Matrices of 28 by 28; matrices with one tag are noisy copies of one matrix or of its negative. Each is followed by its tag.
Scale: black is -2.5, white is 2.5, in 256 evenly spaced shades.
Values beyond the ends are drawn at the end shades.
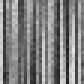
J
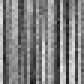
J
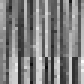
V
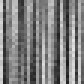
J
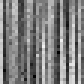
J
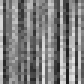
J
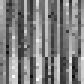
V
